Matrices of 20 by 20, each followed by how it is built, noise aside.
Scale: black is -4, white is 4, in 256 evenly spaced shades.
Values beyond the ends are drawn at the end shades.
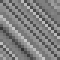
Toeplitz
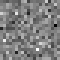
noise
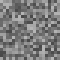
noise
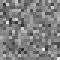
noise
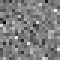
noise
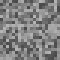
noise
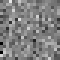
noise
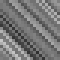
Toeplitz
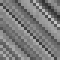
Toeplitz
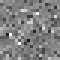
noise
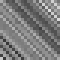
Toeplitz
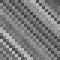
Toeplitz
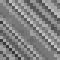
Toeplitz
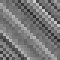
Toeplitz
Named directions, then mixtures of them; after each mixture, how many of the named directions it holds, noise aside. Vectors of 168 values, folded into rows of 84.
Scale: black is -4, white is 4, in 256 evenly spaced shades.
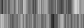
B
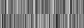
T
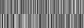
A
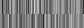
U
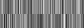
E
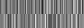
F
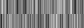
three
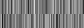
three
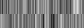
three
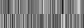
two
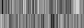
two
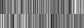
two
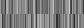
one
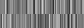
two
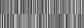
three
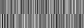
two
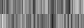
two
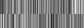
two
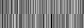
three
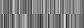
two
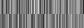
one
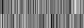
three
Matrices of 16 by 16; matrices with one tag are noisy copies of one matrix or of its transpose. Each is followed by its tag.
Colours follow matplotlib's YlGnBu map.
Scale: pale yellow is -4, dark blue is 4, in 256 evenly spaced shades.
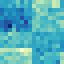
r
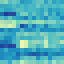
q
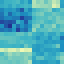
r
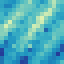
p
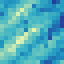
p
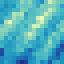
p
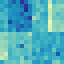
r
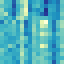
q
